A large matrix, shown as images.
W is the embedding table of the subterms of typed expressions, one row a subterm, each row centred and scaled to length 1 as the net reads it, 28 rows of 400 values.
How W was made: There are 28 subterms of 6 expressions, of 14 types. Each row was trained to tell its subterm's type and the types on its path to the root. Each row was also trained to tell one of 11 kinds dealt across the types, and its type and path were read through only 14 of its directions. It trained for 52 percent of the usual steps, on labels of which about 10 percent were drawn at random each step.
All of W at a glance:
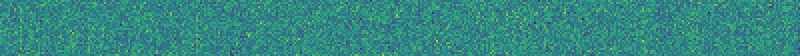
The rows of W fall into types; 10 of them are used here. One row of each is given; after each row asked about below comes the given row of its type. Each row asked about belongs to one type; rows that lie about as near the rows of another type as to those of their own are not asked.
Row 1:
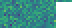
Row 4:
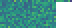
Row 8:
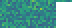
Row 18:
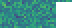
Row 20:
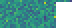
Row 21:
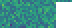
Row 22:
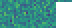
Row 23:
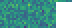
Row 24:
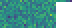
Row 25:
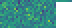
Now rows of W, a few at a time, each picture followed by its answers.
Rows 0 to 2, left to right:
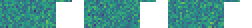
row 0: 4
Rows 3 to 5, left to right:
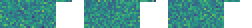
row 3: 24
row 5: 8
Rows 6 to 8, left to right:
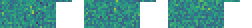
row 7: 18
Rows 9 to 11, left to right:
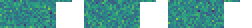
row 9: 18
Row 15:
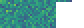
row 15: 20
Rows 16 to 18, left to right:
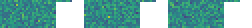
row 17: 21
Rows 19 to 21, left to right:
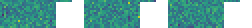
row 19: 25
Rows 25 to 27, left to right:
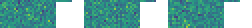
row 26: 24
